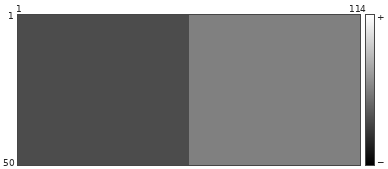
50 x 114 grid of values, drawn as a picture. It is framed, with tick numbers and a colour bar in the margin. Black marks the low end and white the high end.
The table splits into one row of 2 panels. Panel 1,1: low, flat. Panel 1,2: middling, flat.
